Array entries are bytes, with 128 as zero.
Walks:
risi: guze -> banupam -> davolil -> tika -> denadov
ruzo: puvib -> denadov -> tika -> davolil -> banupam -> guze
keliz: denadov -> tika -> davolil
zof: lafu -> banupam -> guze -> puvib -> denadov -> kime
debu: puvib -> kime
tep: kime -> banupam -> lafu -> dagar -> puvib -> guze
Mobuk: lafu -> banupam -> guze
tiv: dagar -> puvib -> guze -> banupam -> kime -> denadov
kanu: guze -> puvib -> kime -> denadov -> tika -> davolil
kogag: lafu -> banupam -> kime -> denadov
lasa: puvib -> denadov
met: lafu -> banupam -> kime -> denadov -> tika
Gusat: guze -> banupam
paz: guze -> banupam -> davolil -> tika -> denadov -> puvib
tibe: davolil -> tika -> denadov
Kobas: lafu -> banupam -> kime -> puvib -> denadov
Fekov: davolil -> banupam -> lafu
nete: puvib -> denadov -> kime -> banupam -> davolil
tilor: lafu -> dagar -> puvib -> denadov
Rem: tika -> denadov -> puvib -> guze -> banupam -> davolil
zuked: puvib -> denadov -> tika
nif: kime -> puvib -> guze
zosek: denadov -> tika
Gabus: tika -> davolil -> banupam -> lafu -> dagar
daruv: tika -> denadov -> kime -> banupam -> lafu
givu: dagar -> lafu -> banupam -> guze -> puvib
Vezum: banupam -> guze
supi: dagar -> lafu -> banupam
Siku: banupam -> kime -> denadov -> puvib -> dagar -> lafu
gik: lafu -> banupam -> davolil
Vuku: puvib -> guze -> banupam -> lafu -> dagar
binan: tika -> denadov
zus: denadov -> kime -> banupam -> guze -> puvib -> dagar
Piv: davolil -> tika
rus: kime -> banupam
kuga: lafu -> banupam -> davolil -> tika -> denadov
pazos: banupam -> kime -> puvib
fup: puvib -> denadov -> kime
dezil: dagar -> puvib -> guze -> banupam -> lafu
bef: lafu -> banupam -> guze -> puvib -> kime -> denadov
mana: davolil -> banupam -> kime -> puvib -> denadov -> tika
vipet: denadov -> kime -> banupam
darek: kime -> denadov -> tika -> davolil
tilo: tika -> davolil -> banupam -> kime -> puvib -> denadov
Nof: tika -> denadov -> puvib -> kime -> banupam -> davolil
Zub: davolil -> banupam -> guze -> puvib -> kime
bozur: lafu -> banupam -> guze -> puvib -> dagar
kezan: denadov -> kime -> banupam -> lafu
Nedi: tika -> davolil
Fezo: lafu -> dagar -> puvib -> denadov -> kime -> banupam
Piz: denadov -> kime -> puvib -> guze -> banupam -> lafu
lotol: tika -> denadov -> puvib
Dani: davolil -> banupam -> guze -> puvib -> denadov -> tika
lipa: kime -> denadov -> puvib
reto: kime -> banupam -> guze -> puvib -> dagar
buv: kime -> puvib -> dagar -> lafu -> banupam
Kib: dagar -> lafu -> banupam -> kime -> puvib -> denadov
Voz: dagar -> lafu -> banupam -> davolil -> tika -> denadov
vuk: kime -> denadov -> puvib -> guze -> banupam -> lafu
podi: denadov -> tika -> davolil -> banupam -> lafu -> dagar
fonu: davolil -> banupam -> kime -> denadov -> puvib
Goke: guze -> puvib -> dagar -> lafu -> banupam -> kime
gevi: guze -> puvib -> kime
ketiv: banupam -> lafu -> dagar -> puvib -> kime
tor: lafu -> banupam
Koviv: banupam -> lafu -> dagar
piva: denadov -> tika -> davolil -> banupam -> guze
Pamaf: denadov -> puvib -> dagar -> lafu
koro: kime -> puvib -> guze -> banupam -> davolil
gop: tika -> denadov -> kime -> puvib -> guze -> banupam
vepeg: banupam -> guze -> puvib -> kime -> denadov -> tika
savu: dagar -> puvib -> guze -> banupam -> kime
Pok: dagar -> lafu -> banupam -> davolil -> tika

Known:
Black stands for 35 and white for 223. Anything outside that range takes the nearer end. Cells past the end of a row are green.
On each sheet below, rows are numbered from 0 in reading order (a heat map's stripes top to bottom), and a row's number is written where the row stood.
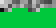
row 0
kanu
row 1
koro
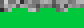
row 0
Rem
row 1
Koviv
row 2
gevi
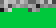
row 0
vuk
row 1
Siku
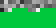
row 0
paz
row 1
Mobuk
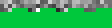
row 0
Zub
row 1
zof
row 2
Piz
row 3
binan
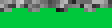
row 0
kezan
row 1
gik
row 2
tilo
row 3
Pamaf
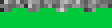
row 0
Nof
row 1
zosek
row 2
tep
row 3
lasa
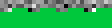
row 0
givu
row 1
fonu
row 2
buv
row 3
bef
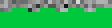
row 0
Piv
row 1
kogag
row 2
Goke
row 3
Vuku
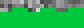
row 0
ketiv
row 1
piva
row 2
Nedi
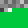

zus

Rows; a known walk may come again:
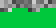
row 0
piva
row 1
Rem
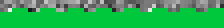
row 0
Mobuk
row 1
gop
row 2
ketiv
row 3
kuga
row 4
nete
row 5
Vezum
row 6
Fekov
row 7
zuked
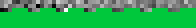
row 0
tilo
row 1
Kib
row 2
vepeg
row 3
lipa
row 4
lotol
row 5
vipet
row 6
binan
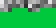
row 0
podi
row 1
met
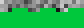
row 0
Gabus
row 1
fup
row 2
vuk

